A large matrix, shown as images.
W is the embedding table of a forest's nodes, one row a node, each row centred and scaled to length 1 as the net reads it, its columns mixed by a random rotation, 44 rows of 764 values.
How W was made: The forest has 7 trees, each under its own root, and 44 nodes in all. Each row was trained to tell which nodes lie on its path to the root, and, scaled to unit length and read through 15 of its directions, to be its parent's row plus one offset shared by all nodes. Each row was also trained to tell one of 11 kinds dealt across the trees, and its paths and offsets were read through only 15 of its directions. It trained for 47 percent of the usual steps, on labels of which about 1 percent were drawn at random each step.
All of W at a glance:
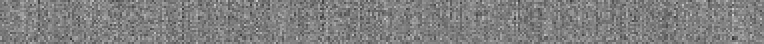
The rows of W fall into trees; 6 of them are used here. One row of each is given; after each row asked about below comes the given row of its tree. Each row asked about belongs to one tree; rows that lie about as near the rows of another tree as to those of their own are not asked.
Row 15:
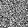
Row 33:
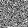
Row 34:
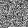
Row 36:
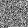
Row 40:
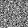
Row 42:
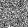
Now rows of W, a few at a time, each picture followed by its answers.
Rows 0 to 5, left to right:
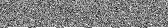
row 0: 33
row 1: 40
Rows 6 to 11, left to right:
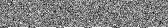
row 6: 34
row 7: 15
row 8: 33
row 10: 42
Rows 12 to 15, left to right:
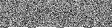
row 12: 15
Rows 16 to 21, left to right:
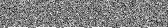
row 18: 40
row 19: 33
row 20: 42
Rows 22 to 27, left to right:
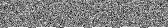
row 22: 42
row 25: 33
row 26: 33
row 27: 34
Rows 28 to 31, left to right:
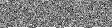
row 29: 42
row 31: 34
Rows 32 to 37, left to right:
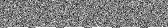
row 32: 40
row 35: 33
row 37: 42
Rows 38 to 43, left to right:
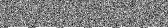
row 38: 36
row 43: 33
